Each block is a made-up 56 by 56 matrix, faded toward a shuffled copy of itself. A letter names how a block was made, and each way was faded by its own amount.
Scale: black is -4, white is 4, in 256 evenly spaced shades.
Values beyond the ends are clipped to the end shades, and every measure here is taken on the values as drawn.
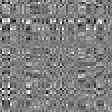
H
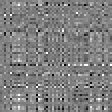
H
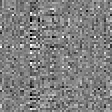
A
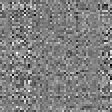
A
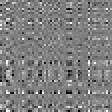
H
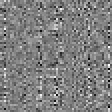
A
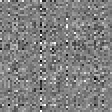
A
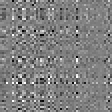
H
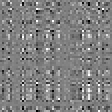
H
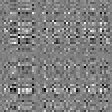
H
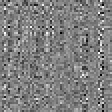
A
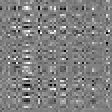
H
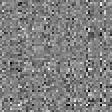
A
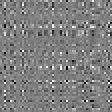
H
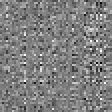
A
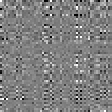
H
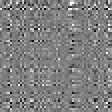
H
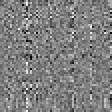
A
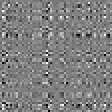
H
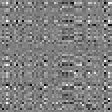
H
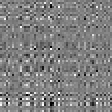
H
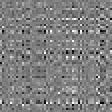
H
